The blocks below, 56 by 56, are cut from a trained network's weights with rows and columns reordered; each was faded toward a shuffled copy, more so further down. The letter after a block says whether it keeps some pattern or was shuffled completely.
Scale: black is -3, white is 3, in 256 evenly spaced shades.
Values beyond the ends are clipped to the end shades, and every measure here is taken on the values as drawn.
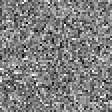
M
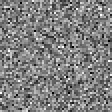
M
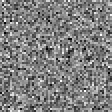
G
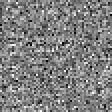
G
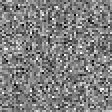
G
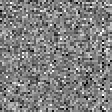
G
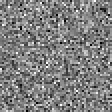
M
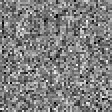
G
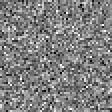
M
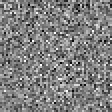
G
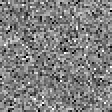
M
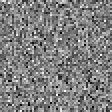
G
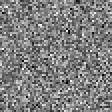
M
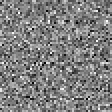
G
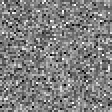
M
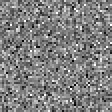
M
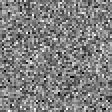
M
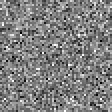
M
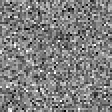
M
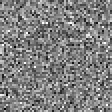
G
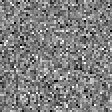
G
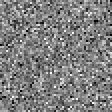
M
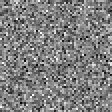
M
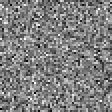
M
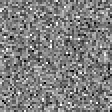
M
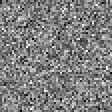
M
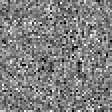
G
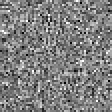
G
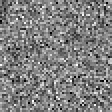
G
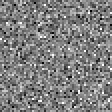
G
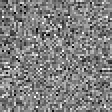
G
